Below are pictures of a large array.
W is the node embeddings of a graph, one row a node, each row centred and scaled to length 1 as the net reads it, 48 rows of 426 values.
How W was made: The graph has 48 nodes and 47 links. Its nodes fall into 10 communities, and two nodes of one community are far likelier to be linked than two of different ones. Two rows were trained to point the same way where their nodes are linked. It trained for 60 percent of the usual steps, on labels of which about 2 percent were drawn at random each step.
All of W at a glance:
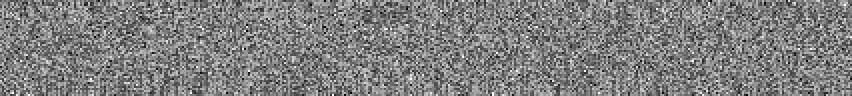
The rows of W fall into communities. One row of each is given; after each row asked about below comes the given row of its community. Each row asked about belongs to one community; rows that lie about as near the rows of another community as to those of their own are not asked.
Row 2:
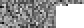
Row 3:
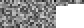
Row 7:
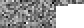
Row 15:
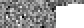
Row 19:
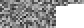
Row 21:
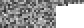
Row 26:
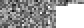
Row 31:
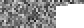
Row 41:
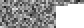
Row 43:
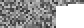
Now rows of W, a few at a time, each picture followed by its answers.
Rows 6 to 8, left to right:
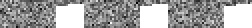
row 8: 21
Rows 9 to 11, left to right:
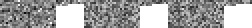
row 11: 3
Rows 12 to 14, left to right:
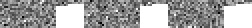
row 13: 15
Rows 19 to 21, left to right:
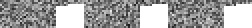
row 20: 7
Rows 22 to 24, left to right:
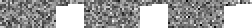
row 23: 31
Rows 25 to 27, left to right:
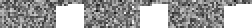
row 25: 15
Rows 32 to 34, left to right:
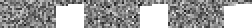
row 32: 41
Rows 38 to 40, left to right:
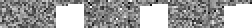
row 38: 41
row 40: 2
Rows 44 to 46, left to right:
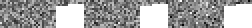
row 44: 26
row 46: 43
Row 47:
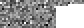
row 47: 43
